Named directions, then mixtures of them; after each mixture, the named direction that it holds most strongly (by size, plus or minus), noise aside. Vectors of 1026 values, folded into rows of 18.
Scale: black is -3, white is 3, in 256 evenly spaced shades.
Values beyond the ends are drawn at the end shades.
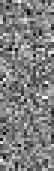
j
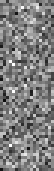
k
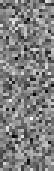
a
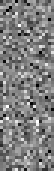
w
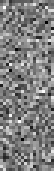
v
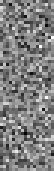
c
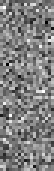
v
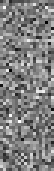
v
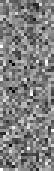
k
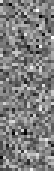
c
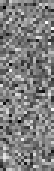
v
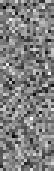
a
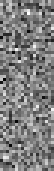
j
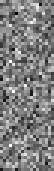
k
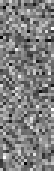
v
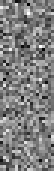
j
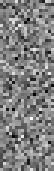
a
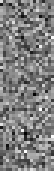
c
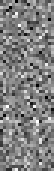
w
